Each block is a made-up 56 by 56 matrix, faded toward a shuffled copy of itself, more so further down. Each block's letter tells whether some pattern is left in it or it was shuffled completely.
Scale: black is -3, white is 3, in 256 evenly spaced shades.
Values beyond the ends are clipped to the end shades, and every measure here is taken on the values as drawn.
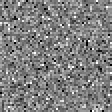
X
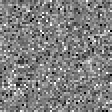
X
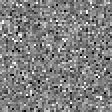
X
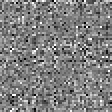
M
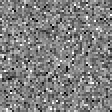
X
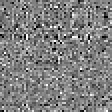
M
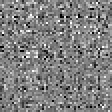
M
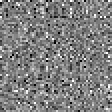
M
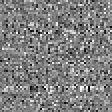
M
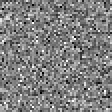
X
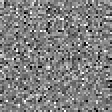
M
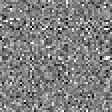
M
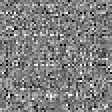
M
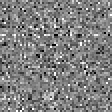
M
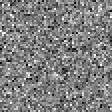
X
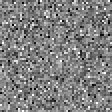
X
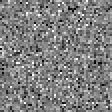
X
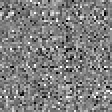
M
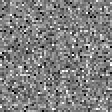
X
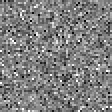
X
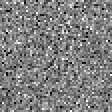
X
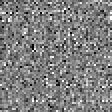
M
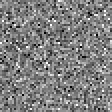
X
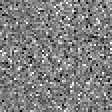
X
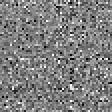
M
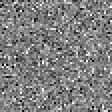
X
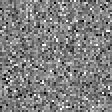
X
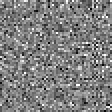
M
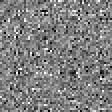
M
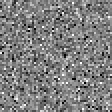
X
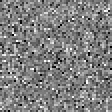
X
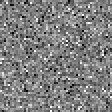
X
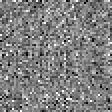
M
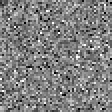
X
